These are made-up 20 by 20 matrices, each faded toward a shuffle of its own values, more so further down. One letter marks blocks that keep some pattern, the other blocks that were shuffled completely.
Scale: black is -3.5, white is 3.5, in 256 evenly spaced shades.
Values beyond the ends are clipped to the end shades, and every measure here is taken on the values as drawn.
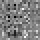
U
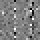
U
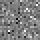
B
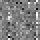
U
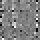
U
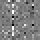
U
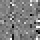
U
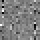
U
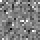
B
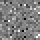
B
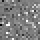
B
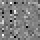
U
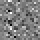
U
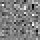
U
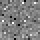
B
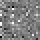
U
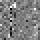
U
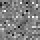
B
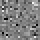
U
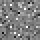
B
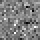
B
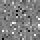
B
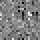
U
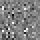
U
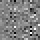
U
